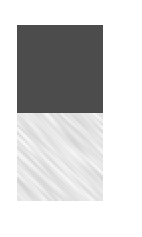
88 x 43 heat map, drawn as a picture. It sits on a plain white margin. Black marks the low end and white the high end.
It is made of 2 by 1 panels. Panel 1,1: low, flat. Panel 2,1: very high, slanting down to the right, faint in contrast.
